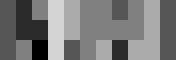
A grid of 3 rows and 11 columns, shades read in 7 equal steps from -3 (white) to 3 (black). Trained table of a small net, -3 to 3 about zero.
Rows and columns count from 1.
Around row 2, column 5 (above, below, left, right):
-1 1 -2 0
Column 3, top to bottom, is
0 2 3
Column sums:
3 4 5 -6 -1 0 -1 3 -1 -3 3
